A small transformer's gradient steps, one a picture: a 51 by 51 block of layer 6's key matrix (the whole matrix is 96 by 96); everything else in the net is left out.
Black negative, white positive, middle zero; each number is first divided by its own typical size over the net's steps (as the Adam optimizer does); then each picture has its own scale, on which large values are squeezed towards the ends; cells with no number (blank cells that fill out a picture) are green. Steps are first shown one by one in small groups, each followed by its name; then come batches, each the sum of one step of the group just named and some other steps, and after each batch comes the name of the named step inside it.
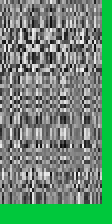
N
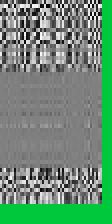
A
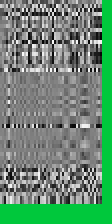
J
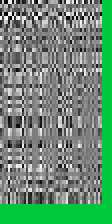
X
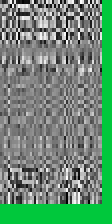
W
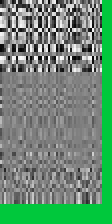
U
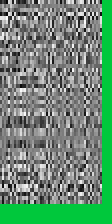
X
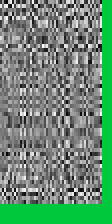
X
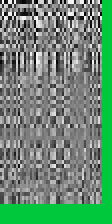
U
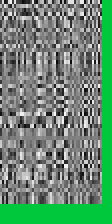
U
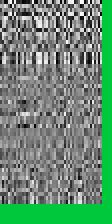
W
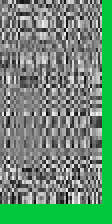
W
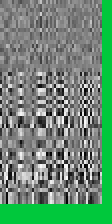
U
